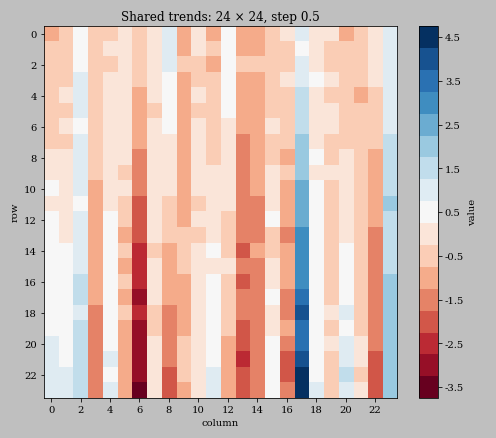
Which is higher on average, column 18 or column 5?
column 18
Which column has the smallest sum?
6
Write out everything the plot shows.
Title: Shared trends: 24 × 24, step 0.5
x-axis: column, ticks 0 2 4 6 8 10 12 14 16 18 20 22
y-axis: row, ticks 0 2 4 6 8 10 12 14 16 18 20 22 (0 at the top)
Colour bar: value, ticks -3.5 -2.5 -1.5 -0.5 0.5 1.5 2.5 3.5 4.5
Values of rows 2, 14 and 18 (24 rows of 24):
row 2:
-0.5 -0.5 0.5 -0.5 -0.5 0 -0.5 0 1 -0.5 -0.5 -1 0.5 -0.5 -0.5 -0.5 -0.5 1 0 -0.5 -0.5 -0.5 0 1
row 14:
0.5 0.5 1 -1 0.5 -0.5 -2.5 -0.5 -1 -0.5 0 0.5 -0.5 -2 -1 -0.5 -1 3 0.5 -0.5 0.5 -0.5 -1.5 1.5
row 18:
0.5 0.5 1 -1.5 0.5 -0.5 -2.5 -0.5 -1.5 -1 0 0.5 -0.5 -1.5 -1.5 0 -1.5 4 0.5 0 1 -0.5 -1.5 2
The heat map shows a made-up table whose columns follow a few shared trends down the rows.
